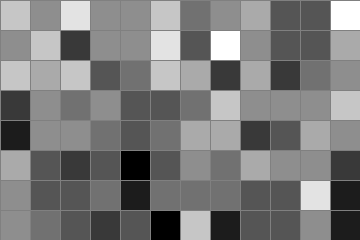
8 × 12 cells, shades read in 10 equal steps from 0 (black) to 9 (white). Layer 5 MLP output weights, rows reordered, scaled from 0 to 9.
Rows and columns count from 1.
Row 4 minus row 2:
-3 -2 2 0 -2 -5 1 -2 0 2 2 1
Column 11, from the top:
3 3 4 5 6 5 8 5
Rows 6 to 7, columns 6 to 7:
3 5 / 4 4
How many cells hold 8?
3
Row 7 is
5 3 3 4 1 4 4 4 3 3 8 1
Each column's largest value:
7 7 8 5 5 8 7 9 6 5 8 9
